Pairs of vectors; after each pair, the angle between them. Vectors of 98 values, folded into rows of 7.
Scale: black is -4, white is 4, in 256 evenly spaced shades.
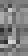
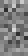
orthogonal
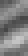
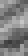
nearly opposite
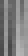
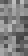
partly opposed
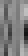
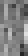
nearly opposite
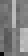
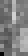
nearly parallel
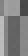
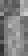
nearly opposite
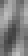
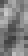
nearly parallel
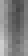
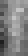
nearly opposite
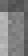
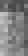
nearly parallel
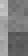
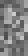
orthogonal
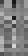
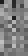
nearly parallel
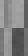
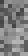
partly opposed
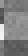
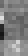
nearly opposite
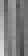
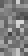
orthogonal
